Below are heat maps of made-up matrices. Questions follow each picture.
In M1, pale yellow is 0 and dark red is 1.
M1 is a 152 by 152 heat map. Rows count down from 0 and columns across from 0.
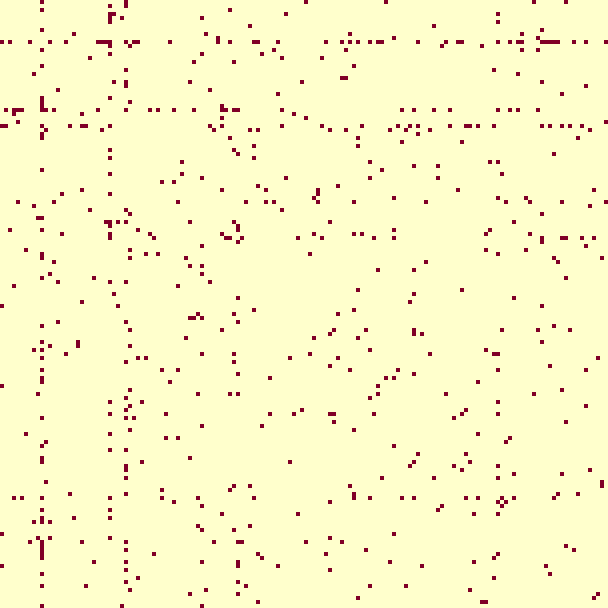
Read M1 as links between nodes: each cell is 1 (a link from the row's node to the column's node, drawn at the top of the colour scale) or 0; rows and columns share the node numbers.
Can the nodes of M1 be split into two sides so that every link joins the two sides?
no
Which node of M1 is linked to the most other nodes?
node 10
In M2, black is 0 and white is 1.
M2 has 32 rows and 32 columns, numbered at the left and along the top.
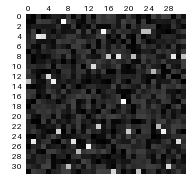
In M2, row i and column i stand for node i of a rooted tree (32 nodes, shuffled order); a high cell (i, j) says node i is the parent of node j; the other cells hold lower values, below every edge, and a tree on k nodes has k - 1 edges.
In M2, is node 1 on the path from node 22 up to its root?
no
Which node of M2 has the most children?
8
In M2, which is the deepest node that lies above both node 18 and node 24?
8
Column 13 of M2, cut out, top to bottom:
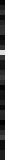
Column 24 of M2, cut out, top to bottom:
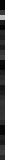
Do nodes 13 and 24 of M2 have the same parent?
no
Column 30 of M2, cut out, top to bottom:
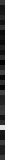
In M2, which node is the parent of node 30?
25
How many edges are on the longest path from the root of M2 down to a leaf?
14
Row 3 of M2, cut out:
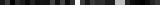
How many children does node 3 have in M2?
3
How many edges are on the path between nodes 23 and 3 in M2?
1
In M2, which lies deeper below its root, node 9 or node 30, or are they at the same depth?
the same depth
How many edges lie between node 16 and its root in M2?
4
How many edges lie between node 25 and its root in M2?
1
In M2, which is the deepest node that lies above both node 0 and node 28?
30
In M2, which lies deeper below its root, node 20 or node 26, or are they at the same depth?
node 20
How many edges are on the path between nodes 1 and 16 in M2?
4
